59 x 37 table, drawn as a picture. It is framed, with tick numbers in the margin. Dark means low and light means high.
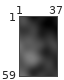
The top right is the ninth with the lowest average. The values follow a bell shape. The field climbs toward the bottom left. The field is smooth, with broad soft blobs. There are no regular stripes.
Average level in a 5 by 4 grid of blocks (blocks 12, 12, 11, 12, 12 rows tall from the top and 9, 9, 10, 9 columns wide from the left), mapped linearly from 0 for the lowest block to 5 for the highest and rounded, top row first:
3200 / 3311 / 4422 / 5532 / 4222
